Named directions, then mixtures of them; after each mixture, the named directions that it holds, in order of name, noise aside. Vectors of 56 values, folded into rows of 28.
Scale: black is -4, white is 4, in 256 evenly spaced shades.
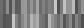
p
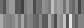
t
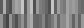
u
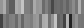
t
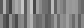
u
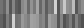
p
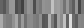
t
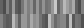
p, t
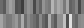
t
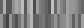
u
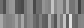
t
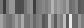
t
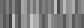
p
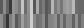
p, u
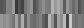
t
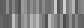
p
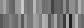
t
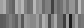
t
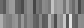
t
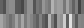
t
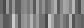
p, t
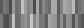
p, u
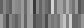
t, u
